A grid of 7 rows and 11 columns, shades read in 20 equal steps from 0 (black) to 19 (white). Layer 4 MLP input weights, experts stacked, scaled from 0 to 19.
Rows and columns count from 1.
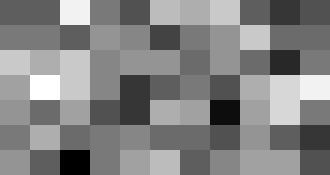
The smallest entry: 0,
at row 7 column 3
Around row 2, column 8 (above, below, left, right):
15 11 9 15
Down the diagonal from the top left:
7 9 15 10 4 8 7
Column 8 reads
15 11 11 6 1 6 10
